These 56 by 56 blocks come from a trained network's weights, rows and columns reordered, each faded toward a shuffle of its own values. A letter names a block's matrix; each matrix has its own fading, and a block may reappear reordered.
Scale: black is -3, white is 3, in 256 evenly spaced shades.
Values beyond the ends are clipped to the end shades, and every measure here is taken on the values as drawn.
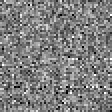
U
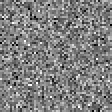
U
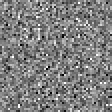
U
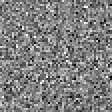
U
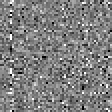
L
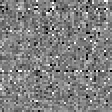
L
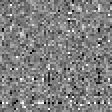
L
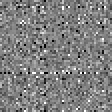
L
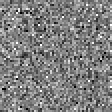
U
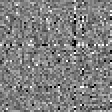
L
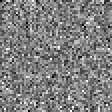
U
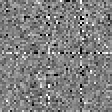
L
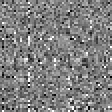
L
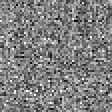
U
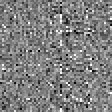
L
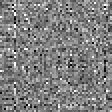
L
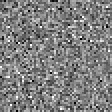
U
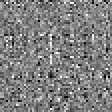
L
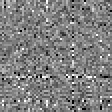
L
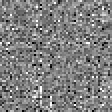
L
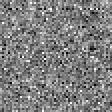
U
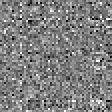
L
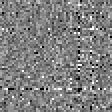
L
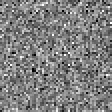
U
